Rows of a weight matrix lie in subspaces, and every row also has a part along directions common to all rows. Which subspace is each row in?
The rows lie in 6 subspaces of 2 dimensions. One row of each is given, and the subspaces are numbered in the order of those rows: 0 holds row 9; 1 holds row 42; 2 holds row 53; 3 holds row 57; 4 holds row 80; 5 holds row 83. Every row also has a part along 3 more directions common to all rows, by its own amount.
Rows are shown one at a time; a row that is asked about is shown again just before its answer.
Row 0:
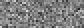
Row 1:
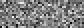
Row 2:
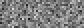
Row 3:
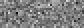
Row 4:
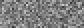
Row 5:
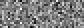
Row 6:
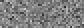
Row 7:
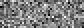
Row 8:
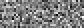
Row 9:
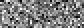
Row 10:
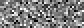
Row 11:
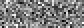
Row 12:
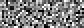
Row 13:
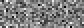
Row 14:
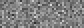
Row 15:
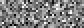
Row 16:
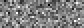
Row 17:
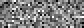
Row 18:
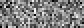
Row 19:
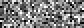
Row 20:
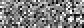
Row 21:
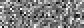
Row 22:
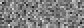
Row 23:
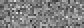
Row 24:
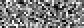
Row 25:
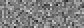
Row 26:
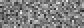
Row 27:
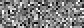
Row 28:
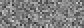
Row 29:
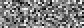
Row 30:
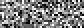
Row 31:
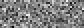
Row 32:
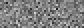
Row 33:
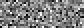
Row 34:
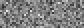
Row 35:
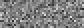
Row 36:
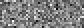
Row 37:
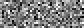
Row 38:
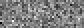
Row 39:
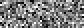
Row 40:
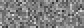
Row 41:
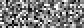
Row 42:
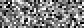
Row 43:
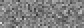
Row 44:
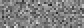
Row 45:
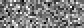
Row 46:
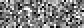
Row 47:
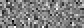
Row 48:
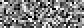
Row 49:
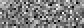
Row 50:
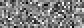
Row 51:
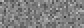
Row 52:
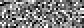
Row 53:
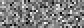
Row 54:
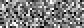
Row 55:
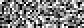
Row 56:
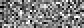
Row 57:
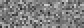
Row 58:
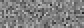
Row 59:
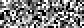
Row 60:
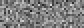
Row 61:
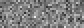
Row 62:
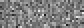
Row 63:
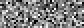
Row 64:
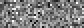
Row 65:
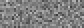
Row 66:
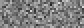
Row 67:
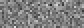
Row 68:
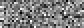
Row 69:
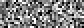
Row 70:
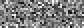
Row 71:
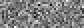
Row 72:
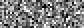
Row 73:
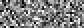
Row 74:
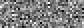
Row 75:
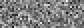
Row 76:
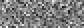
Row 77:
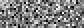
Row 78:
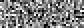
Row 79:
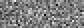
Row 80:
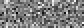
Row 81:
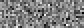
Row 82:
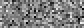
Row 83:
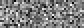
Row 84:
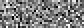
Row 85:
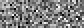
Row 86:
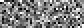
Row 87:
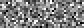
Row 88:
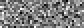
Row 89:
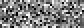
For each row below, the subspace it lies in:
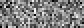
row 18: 1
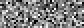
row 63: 1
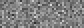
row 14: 0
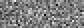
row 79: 5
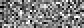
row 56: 2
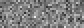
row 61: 2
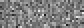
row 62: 5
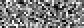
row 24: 4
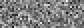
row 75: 3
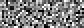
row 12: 5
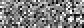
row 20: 2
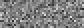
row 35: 4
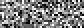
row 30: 2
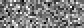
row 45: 4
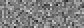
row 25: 5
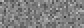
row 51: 0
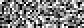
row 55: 3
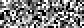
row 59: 4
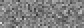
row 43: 3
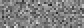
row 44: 4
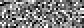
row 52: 3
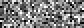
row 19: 1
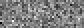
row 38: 3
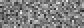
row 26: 5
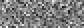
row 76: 3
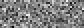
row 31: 3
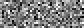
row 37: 1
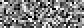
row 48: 5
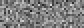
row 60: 1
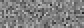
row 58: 5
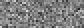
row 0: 0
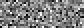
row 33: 0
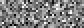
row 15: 2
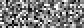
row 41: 3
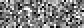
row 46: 5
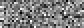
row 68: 4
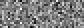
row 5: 0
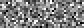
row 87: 1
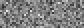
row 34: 1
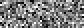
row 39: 3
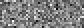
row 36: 0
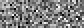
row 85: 2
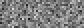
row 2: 3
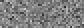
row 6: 0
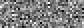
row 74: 3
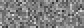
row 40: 0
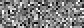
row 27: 1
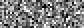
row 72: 5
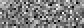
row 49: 2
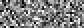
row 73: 4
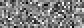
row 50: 0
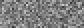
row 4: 3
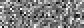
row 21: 2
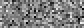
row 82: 1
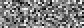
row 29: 1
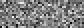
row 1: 4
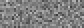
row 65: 2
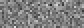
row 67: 5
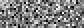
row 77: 2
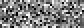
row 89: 3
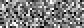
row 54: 1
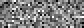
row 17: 0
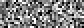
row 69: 0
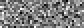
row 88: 4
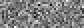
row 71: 3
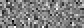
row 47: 1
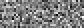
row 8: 2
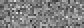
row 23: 4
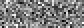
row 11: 4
